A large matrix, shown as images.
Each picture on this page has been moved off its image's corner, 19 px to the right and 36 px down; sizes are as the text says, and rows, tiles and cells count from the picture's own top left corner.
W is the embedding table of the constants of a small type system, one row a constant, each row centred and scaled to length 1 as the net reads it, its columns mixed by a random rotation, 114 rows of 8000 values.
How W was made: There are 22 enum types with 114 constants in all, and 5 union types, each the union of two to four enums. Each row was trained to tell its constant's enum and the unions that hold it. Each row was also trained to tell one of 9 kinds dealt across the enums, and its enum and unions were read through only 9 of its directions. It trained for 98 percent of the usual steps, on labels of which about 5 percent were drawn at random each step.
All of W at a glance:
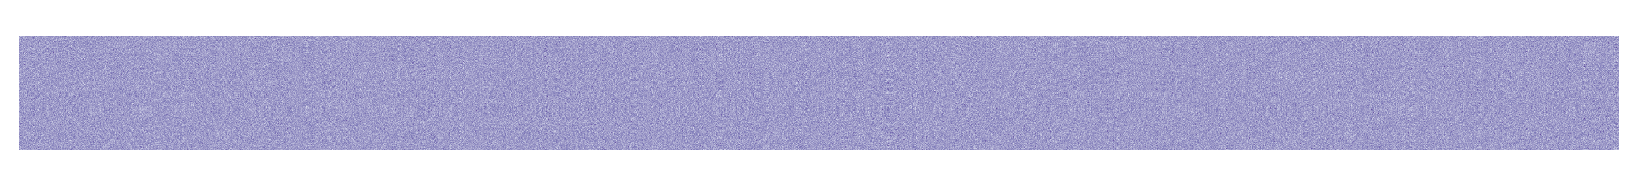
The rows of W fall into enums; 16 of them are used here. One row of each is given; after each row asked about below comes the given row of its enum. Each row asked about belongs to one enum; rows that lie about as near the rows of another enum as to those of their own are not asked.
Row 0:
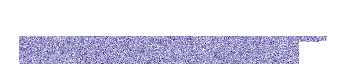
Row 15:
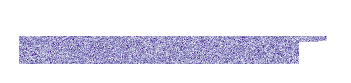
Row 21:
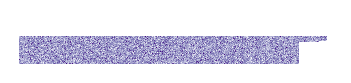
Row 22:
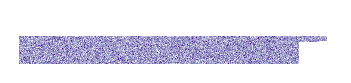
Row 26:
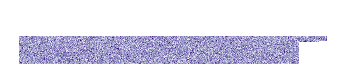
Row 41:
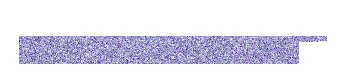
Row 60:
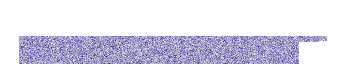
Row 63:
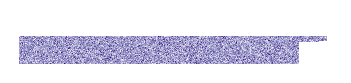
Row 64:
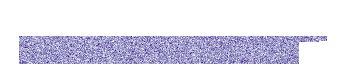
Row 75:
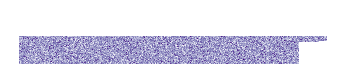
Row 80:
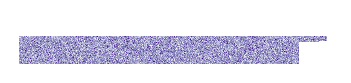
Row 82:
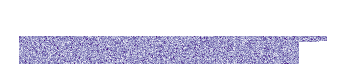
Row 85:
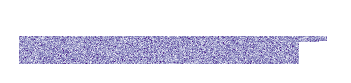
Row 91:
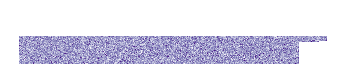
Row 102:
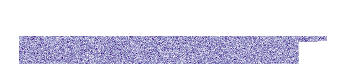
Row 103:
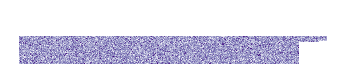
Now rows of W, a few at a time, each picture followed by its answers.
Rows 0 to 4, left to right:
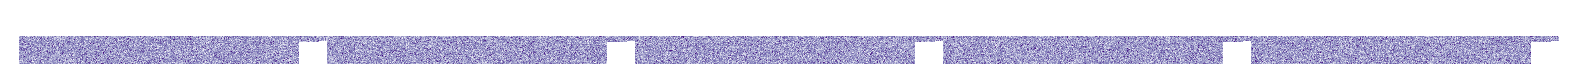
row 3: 82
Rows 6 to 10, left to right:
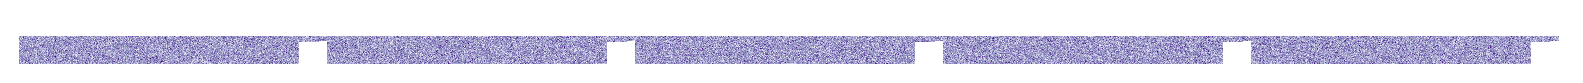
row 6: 75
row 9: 75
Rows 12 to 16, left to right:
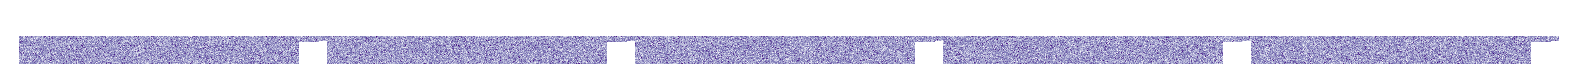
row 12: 22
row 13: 22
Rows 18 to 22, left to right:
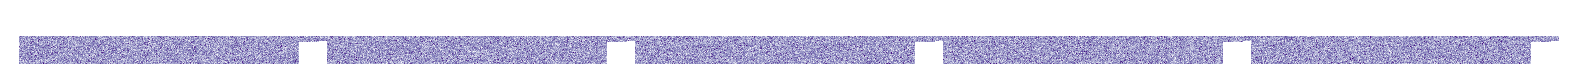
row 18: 63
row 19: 0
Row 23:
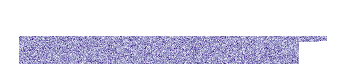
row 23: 63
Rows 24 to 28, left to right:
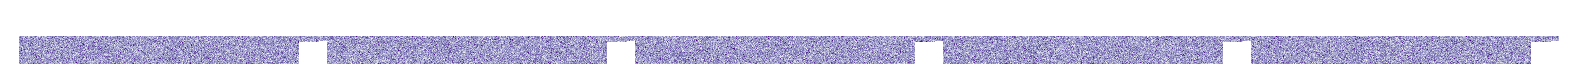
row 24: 0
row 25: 15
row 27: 60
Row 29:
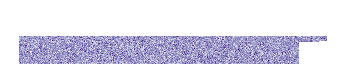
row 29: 64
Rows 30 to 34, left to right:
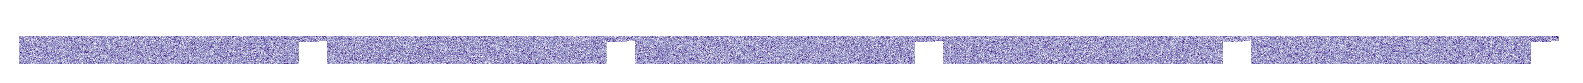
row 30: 82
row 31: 102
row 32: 85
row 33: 0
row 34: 91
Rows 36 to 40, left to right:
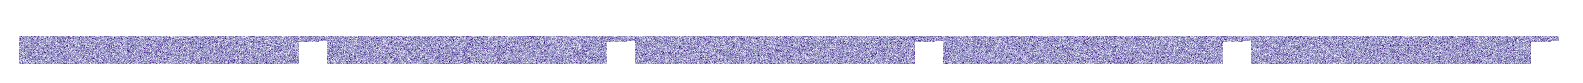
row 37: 63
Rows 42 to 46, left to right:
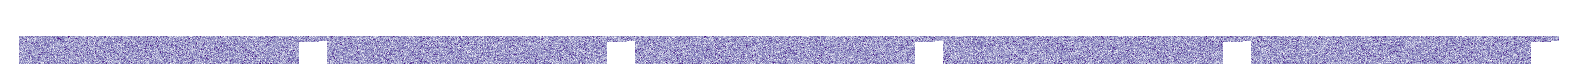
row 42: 22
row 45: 15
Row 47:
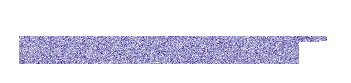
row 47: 64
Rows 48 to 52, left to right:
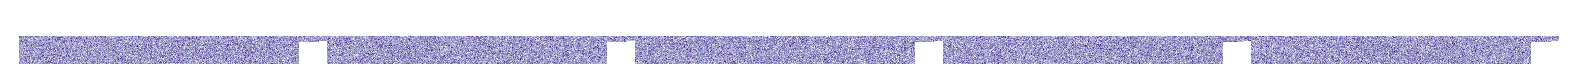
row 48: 22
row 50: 15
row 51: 82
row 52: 103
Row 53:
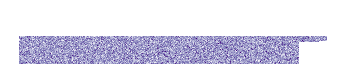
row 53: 103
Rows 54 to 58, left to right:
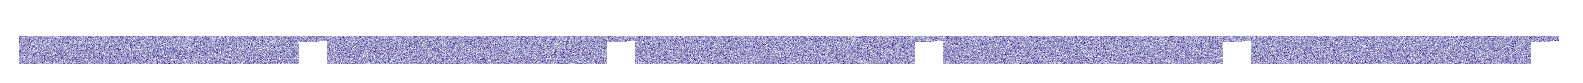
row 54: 26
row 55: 0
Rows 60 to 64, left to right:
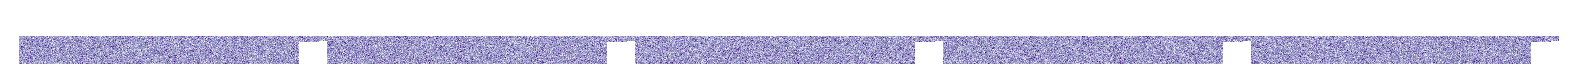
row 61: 85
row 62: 91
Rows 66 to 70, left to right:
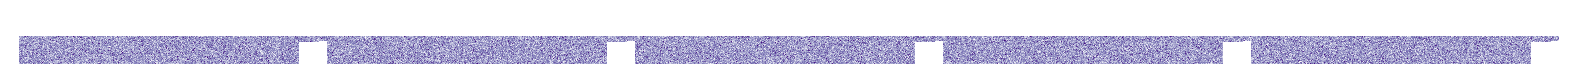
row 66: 64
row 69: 60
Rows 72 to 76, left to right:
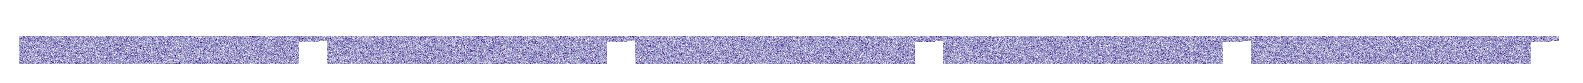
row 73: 21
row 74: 91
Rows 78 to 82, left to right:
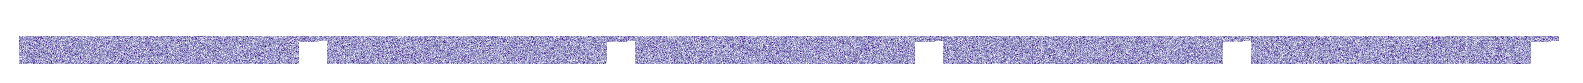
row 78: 103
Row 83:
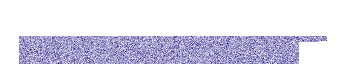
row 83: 82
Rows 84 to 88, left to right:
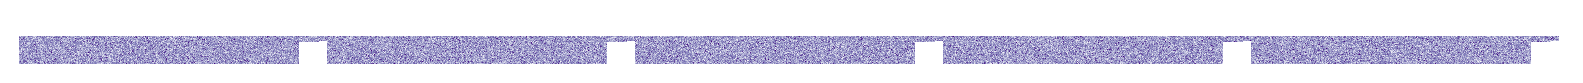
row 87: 82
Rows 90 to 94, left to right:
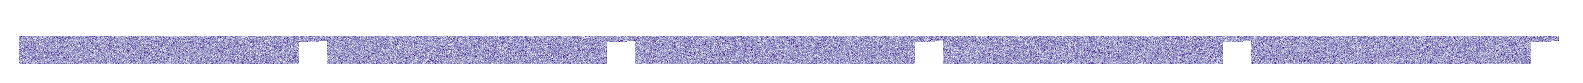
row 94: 26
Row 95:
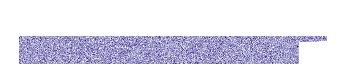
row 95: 102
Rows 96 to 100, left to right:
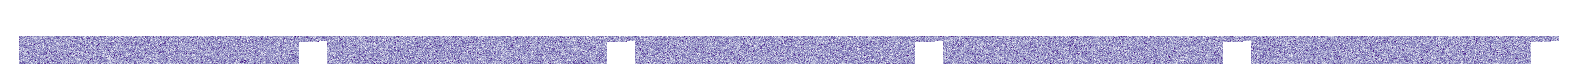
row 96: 64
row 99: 103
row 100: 0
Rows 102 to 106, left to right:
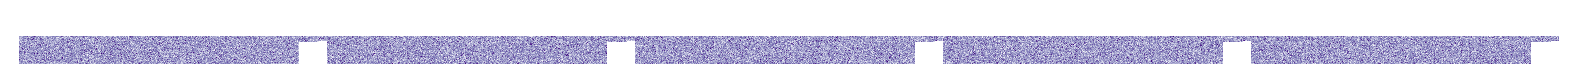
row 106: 85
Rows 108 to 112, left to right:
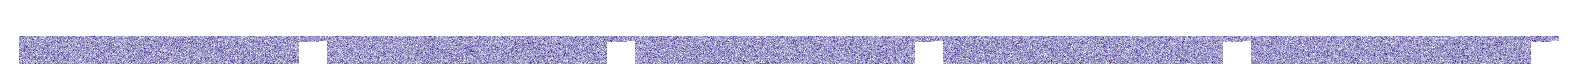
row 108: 63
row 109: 103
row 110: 22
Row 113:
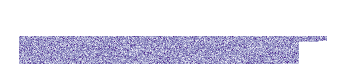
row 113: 63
